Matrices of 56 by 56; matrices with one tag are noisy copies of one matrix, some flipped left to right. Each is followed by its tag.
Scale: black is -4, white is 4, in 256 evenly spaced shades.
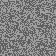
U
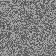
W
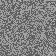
W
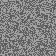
U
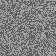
W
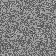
U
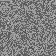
W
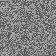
W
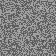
U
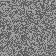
W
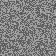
U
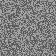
U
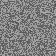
U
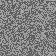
W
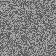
W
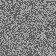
W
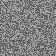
U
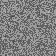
U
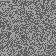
W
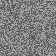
W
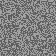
U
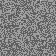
U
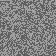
W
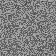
U
